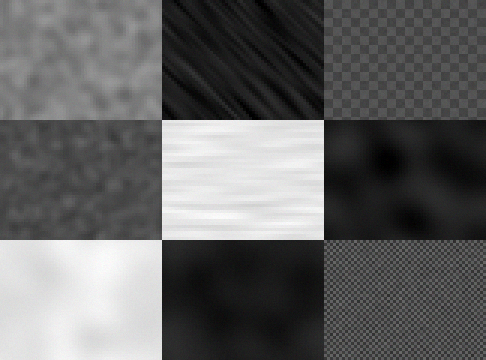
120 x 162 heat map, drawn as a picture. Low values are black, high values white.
It is made of 3 by 3 panels. Panel 1,1: middling, blotchy, faint in contrast. Panel 1,2: very low, slanting down to the right, faint in contrast. Panel 1,3: low, checkered, faint in contrast. Panel 2,1: low, blotchy, faint in contrast. Panel 2,2: very high, streaked across, faint in contrast. Panel 2,3: very low, smooth, faint in contrast. Panel 3,1: very high, smooth, faint in contrast. Panel 3,2: very low, smooth, faint in contrast. Panel 3,3: low, checkered.
